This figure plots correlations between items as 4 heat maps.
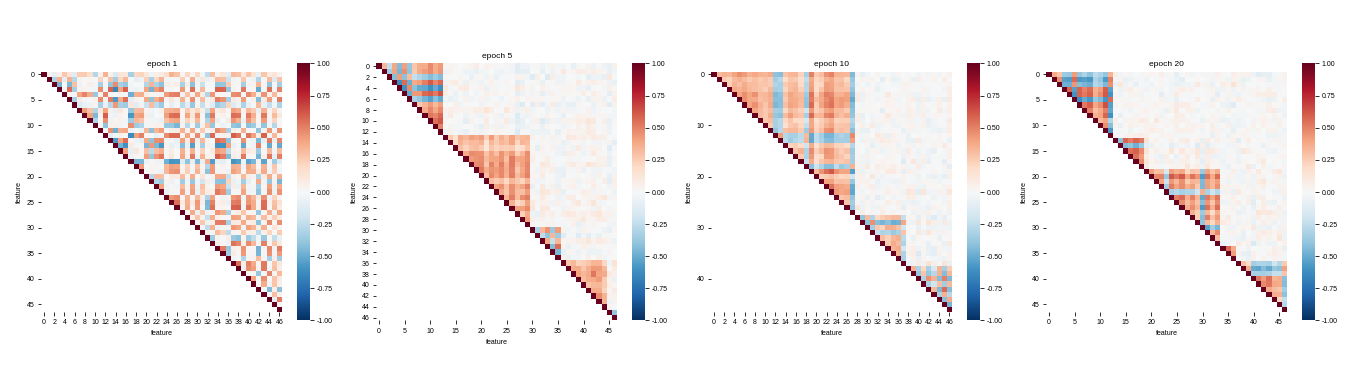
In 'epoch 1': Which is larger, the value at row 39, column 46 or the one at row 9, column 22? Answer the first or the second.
the first
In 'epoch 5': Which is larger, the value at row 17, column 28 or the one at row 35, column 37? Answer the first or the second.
the first
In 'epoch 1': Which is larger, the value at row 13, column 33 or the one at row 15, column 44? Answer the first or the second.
the second
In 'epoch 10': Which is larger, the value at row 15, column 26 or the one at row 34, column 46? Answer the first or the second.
the first
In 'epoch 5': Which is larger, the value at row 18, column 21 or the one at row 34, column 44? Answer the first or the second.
the first
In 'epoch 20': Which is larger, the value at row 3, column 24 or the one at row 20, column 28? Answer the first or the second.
the second
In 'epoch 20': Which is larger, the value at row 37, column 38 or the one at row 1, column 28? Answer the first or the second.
the first
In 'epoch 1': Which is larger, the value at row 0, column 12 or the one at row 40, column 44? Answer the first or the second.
the first
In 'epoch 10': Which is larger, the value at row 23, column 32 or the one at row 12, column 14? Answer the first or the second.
the first
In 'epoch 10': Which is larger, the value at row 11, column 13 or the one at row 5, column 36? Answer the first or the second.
the second
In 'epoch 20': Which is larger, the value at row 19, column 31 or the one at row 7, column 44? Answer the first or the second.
the first
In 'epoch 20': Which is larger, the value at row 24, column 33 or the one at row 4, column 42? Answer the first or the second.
the first
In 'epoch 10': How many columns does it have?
47
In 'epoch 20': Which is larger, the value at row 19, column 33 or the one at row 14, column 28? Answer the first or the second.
the first
